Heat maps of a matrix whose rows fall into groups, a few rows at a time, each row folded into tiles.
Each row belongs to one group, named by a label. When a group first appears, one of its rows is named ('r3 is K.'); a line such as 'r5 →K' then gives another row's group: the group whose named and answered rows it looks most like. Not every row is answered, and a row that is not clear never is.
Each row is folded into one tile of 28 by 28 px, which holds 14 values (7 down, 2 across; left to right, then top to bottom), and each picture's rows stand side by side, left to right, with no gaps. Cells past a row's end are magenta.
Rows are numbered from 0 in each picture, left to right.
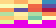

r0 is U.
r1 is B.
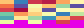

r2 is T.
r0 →B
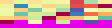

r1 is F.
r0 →T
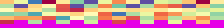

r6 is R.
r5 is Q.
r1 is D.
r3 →Q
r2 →B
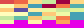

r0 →U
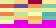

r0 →R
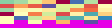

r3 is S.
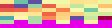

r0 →B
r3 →F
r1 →Q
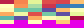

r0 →U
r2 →T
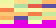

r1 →R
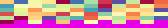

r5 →U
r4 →Q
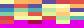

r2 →U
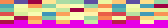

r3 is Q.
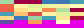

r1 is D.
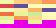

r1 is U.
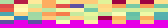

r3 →F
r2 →R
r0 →S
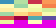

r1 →U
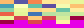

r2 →F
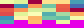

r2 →B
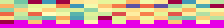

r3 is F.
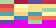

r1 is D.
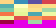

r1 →D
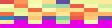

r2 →Q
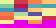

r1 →T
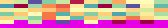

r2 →S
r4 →T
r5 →T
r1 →Q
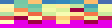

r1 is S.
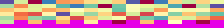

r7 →T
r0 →Q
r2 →T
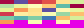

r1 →U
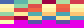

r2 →S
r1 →S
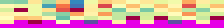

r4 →F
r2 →B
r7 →F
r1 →T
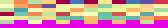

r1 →R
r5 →D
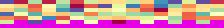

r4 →T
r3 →R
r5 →B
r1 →S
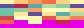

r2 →T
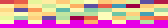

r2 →F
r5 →D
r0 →U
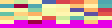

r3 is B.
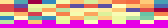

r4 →U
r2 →R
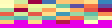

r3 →B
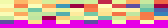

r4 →R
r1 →F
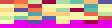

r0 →U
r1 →S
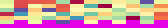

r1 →U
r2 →S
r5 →Q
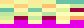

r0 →F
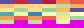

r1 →D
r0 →D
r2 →U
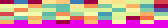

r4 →F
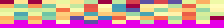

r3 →S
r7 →F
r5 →D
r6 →Q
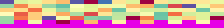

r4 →F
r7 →F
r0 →Q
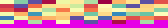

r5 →D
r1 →D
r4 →T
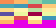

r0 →T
